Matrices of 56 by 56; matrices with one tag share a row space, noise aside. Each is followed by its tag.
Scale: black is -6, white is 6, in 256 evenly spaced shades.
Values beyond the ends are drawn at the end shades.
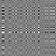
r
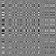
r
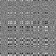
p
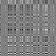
p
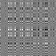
p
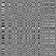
r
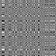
r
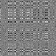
p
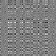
p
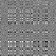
p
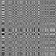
r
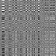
r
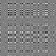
p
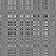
p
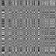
r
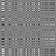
r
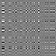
r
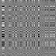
r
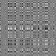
p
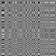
r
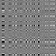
r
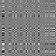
r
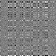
p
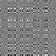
p
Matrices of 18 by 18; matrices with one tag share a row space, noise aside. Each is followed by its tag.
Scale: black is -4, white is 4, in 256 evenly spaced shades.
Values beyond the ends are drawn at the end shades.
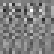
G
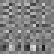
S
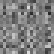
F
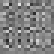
S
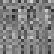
F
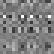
F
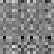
F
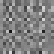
G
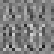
G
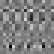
G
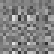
F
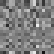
S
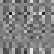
G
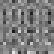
F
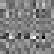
S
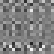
G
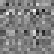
S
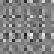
G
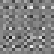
G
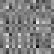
S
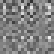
F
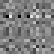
S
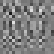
G
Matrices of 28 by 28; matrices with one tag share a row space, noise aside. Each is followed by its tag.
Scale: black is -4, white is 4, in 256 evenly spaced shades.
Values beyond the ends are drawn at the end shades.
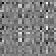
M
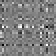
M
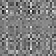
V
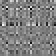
V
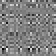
V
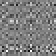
V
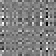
M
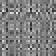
V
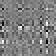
M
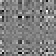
M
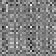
V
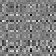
V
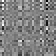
M
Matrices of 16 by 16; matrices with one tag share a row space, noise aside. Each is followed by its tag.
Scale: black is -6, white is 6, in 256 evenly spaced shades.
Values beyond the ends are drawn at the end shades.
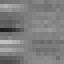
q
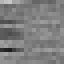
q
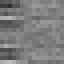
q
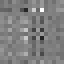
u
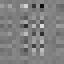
u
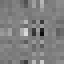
u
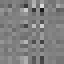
u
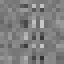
u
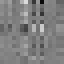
u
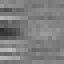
q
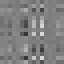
u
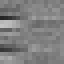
q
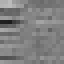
q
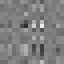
u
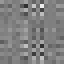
u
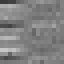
q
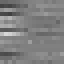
q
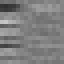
q
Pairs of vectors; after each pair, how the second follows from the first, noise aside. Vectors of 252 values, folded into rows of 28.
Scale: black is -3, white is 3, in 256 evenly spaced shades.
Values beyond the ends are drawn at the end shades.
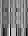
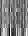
negated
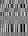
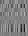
shrunk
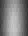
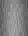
shrunk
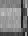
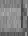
shrunk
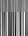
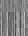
shrunk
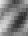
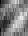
negated
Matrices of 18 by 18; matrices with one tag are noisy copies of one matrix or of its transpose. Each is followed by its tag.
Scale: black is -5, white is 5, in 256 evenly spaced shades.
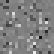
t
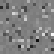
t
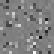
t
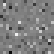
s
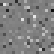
s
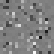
t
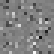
t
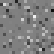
s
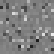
t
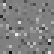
s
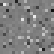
s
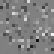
t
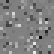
t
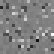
t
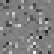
t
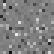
s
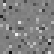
s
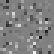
t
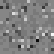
t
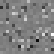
t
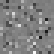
t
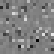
t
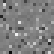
s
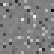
s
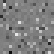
s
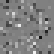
t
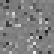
t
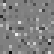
s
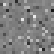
s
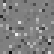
s
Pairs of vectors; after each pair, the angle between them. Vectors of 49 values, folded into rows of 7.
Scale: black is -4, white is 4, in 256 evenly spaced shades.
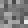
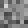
nearly opposite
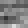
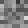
orthogonal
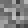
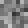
orthogonal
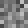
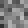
partly aligned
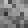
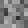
partly aligned
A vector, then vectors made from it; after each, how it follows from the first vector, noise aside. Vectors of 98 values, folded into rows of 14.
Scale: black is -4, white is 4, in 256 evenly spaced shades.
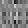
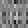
copied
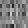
reversed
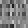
reversed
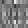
negated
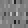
partly zeroed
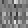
negated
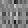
copied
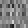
reversed
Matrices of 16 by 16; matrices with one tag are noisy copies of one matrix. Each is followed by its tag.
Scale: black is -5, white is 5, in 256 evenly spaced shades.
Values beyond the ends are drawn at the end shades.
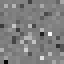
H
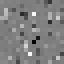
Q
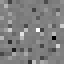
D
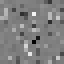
Q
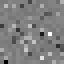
H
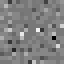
D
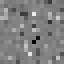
Q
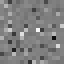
D
